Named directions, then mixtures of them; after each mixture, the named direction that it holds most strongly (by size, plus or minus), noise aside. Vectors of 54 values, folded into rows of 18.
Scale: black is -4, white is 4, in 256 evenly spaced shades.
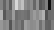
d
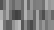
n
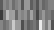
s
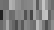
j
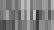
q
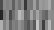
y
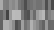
n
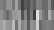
q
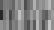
y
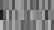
y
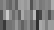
q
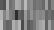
n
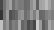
y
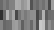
s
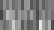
s
